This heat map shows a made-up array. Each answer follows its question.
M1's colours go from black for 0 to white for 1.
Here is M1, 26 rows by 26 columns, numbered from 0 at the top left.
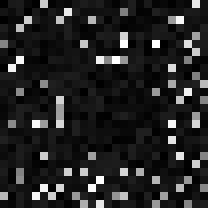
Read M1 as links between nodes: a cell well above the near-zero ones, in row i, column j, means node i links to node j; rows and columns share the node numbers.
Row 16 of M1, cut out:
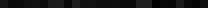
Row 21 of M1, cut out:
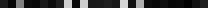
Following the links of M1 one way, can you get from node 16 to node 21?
no
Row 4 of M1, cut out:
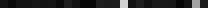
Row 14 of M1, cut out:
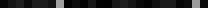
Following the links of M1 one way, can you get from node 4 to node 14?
yes
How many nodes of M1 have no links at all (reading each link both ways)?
2
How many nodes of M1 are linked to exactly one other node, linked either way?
6
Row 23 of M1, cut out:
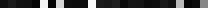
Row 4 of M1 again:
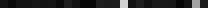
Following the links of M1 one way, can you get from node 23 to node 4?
yes
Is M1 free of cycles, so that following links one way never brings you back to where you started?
no
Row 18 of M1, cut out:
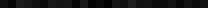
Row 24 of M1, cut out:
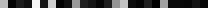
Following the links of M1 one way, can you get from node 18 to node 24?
no
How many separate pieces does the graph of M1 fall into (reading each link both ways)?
3
